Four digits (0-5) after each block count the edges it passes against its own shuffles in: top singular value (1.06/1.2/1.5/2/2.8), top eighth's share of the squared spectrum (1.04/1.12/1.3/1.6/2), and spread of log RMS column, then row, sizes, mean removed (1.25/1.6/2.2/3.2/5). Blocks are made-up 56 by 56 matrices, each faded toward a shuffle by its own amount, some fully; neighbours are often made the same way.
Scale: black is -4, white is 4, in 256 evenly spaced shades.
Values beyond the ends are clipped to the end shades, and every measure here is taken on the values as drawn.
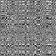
4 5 3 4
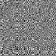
4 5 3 3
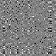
4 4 2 2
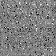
3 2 0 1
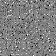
3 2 0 1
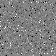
2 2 0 0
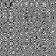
4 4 2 2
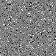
3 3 1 1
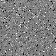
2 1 0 0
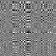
5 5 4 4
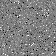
2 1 0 0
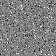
2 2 0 0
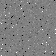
1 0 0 0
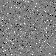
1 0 0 0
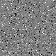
2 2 0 0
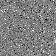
2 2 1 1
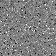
0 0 0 0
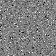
2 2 0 0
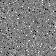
0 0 0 0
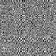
4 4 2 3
